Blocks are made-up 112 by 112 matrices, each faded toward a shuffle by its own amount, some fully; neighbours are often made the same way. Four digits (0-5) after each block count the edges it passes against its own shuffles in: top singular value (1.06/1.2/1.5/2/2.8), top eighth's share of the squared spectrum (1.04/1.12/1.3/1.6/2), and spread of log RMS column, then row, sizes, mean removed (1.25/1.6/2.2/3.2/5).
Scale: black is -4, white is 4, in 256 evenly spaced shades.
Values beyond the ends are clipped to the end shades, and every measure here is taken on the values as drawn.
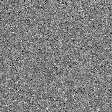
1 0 0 1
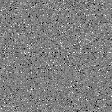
3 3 1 2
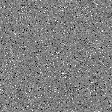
3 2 0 1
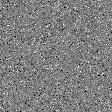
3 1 0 0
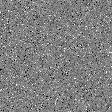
0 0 0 0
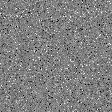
1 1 0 0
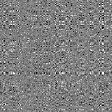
5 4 3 3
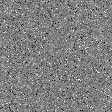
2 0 0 0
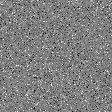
0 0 0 0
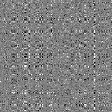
5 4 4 3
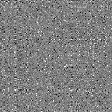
4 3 2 2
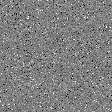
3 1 0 0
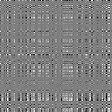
5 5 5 5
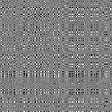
5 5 4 4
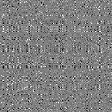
5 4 3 3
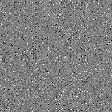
4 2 1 1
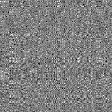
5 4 3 3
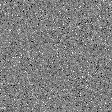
0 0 0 0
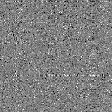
4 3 1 2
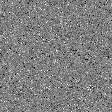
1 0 0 1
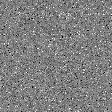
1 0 0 1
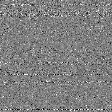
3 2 0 3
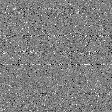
2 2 0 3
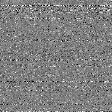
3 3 0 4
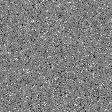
0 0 0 0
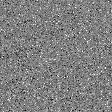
0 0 0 0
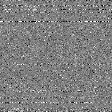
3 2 0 3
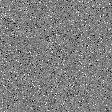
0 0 0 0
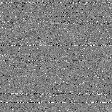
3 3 0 3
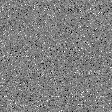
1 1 0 2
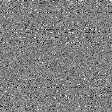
2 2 0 3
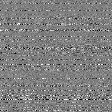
3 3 0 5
